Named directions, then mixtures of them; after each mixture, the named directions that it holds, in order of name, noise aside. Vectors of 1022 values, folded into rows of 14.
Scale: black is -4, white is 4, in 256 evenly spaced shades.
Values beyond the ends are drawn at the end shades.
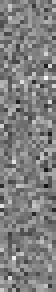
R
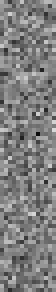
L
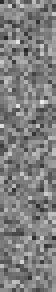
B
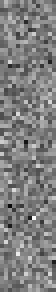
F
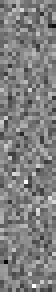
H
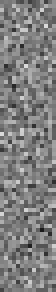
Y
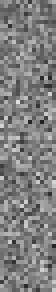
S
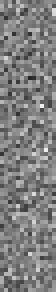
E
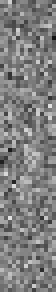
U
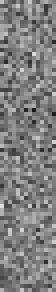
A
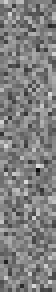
F, H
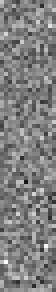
B, E, H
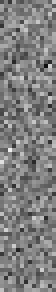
R, U, Y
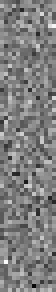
H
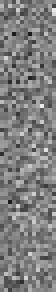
E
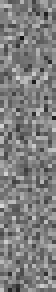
F, L, R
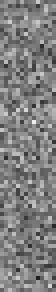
A, B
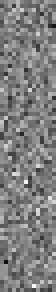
H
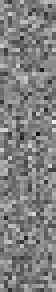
L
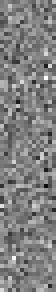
R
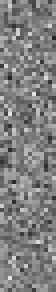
R, U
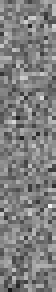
E, L, Y
